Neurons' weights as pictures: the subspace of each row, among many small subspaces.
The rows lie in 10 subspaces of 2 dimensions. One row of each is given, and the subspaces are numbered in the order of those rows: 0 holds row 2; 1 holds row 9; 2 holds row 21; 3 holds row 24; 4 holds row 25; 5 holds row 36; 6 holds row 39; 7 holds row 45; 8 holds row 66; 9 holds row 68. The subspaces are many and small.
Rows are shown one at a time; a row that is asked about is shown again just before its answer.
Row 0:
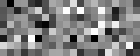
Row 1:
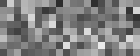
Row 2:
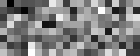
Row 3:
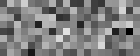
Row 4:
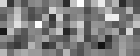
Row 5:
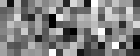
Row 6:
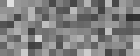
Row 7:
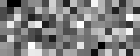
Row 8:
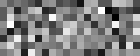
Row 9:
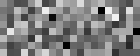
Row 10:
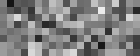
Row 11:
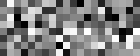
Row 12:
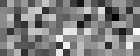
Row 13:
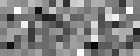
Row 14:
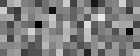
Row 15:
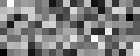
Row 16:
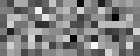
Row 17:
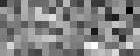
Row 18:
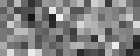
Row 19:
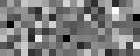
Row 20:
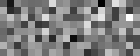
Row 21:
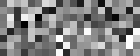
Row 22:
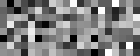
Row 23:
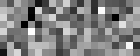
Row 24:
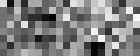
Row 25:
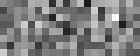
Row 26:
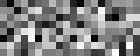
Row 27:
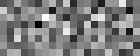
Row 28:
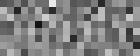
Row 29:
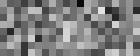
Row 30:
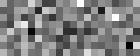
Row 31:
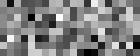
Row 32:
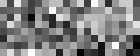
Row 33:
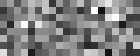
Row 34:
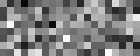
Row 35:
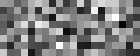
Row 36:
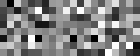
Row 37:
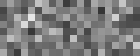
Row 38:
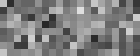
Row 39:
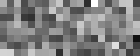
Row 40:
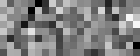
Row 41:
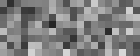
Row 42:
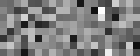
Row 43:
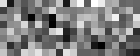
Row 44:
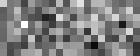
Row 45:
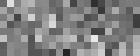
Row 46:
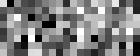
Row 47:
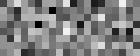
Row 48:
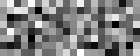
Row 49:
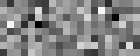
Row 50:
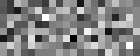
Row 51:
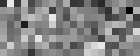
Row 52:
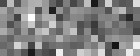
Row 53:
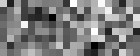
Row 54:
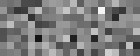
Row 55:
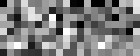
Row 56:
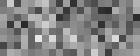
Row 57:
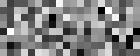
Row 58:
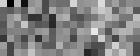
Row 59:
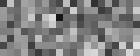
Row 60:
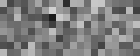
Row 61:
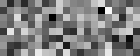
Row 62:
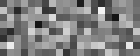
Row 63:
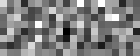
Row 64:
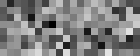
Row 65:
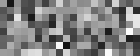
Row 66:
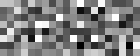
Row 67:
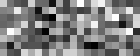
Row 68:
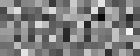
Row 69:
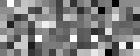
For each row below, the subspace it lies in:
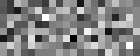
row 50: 5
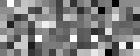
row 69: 7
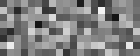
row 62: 7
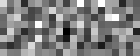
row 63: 8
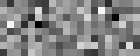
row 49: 4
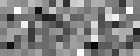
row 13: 3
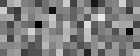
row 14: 9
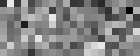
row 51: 3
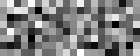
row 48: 3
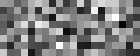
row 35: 4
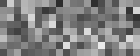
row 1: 2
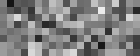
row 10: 0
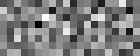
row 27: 9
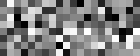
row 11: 2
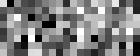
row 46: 8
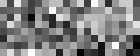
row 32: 6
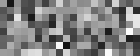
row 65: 2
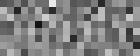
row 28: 9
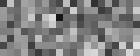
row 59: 4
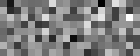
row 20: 9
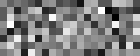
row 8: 1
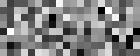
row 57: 1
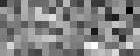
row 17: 3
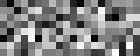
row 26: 8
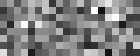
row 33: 4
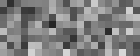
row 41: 0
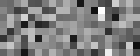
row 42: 7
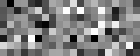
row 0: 5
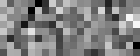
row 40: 6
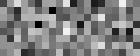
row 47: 9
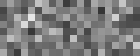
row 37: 6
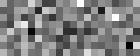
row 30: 2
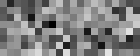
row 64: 2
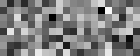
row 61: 1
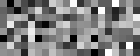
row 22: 7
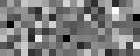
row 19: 1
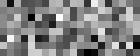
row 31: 4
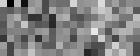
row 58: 3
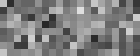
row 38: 8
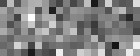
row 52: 6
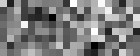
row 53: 3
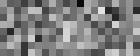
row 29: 1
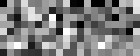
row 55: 8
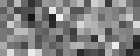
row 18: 6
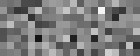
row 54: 7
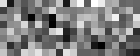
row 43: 7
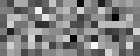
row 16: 5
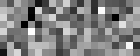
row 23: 6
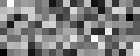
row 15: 0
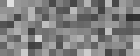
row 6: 0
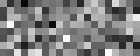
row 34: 1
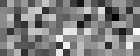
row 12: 2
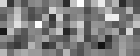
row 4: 8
